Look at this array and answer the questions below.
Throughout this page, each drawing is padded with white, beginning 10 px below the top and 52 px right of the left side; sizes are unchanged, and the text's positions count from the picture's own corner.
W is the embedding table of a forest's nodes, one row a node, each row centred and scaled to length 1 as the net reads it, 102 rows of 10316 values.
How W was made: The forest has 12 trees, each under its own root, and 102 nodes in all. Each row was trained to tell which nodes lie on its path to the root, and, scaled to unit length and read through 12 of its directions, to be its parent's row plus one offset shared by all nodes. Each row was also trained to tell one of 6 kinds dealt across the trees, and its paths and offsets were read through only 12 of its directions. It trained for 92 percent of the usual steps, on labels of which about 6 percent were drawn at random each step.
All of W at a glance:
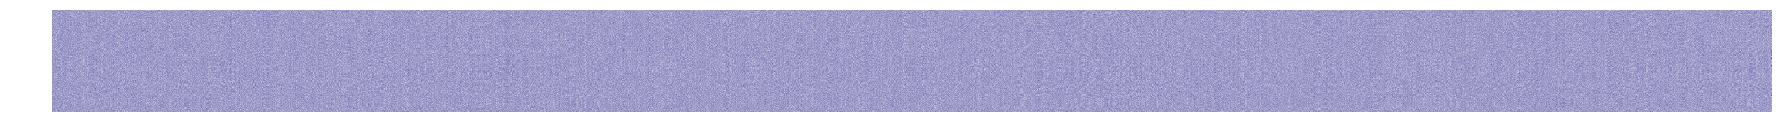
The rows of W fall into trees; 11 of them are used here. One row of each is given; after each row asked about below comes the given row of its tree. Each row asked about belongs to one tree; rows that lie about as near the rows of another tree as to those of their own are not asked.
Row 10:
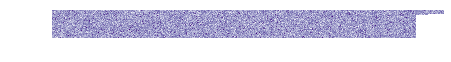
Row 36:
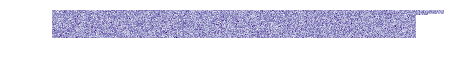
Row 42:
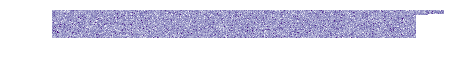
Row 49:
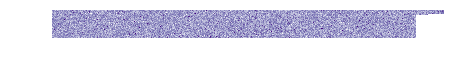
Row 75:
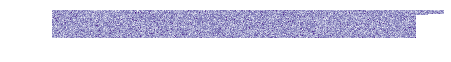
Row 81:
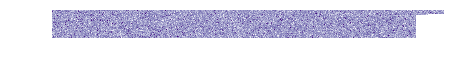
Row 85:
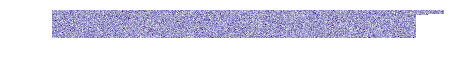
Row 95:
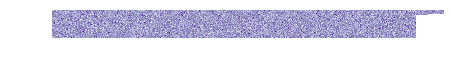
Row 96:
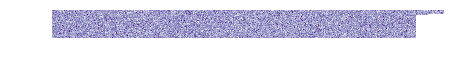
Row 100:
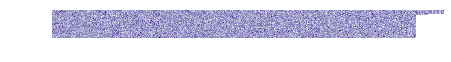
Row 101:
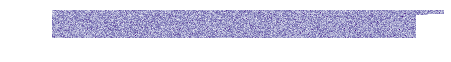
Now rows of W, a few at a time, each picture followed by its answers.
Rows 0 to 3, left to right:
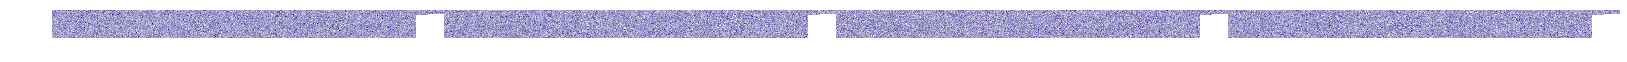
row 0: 42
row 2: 10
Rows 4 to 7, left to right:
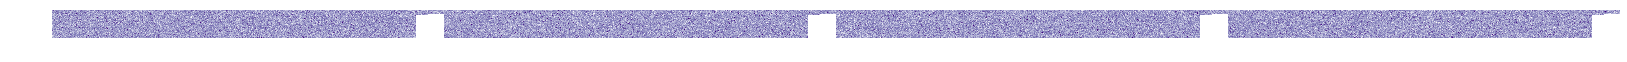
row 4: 96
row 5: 42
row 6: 10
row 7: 36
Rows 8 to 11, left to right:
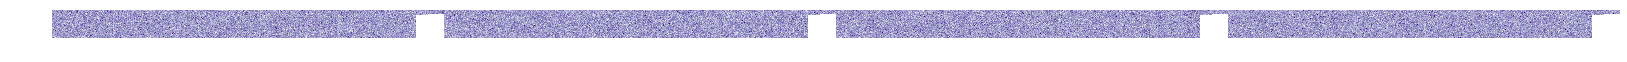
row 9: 81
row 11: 49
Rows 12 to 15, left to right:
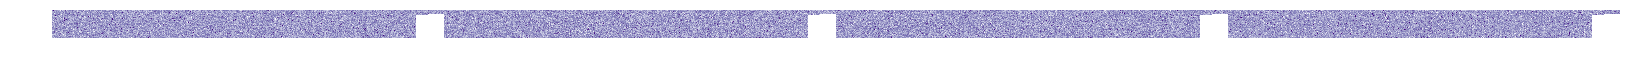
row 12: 96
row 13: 100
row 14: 10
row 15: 96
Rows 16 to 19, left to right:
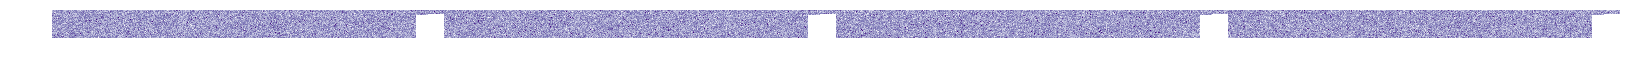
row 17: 49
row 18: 96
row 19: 75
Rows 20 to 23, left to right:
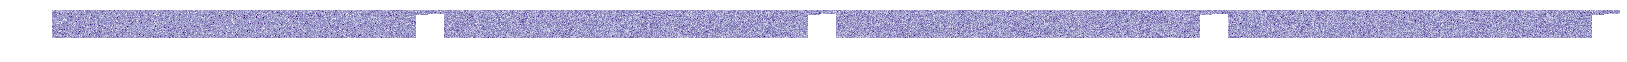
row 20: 42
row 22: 10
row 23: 42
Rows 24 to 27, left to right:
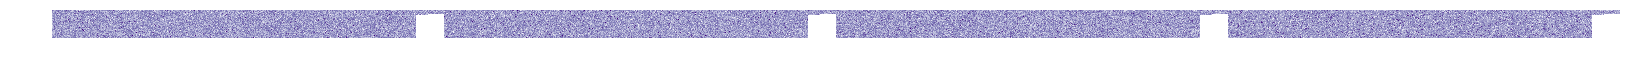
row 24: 81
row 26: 100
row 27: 75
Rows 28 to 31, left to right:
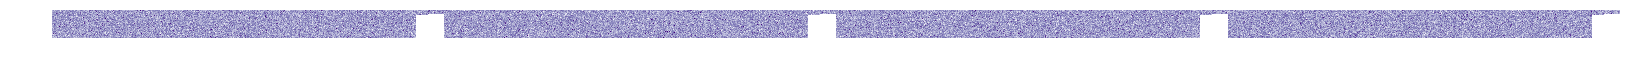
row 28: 96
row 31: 85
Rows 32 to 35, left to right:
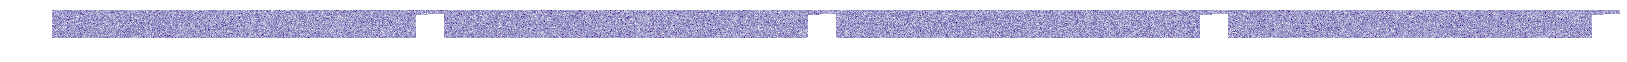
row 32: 49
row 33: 100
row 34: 85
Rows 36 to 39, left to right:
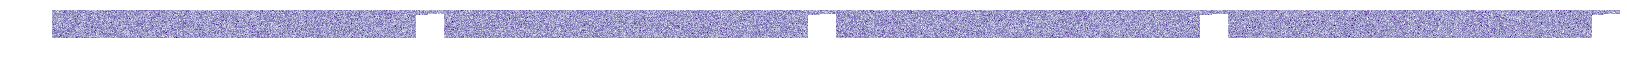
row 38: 75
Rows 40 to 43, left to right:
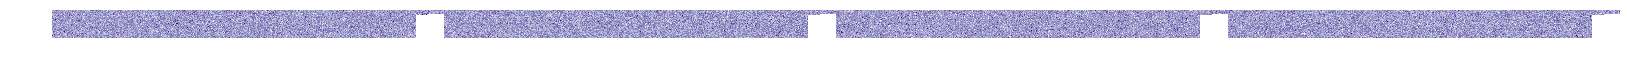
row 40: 96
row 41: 42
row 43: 10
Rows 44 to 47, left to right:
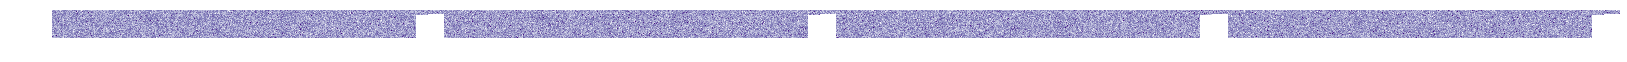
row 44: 75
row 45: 75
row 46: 49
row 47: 36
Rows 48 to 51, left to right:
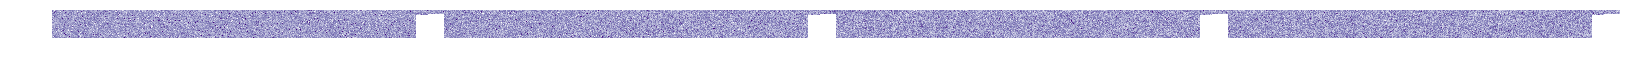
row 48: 42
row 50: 49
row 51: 96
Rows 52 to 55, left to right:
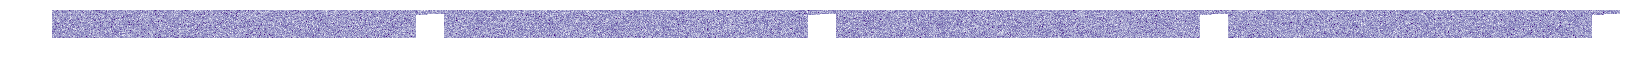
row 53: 49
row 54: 49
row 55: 42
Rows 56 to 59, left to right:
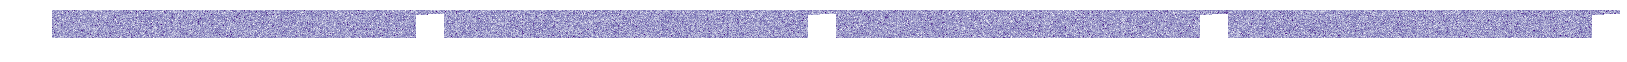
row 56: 75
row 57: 49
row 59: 10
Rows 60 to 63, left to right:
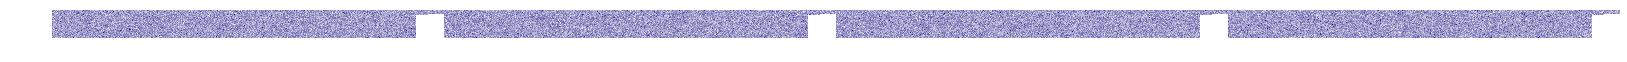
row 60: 49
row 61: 75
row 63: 100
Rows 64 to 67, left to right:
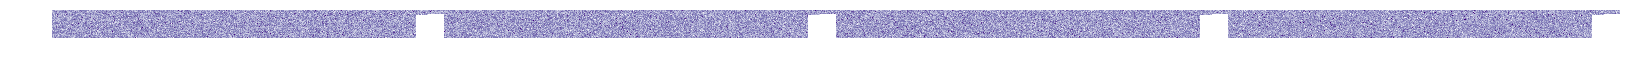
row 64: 100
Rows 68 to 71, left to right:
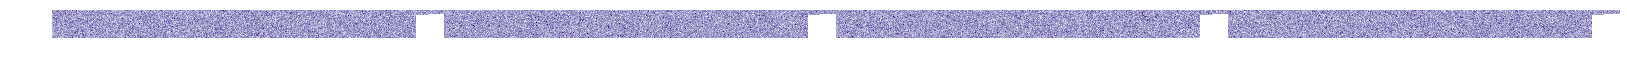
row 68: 81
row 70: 100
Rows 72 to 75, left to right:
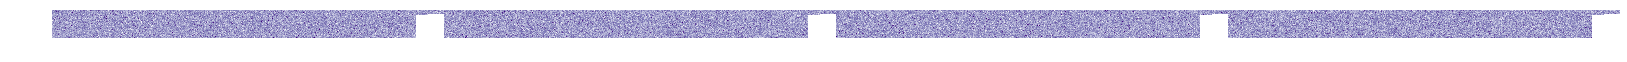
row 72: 96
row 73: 49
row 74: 75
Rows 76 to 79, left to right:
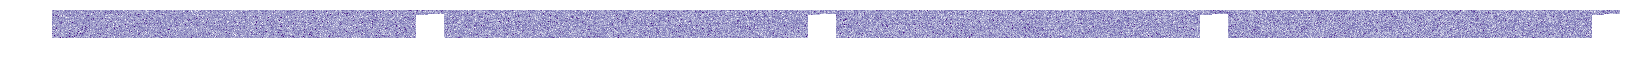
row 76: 49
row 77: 100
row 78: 42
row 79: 42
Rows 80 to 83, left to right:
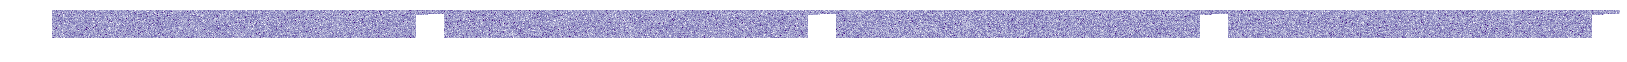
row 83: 96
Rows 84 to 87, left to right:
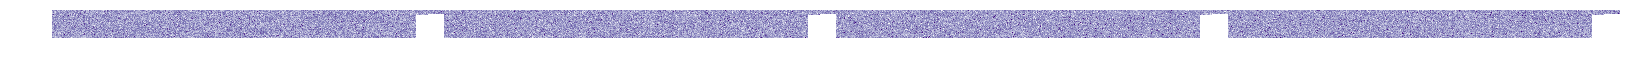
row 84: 10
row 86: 81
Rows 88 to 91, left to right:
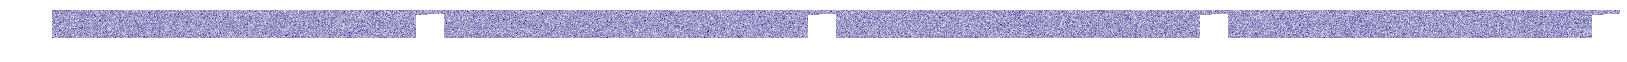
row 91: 96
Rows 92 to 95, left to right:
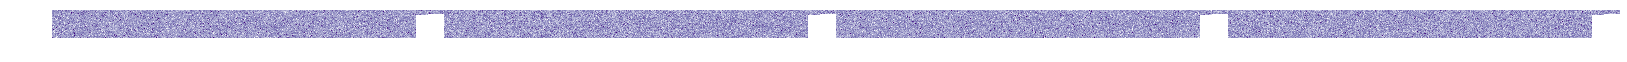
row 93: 42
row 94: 96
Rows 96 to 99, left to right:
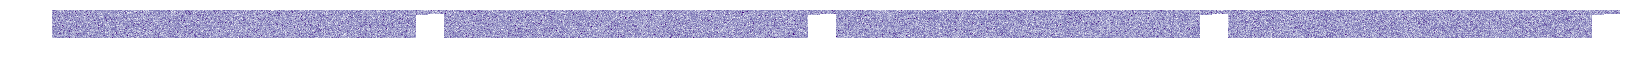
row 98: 75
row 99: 81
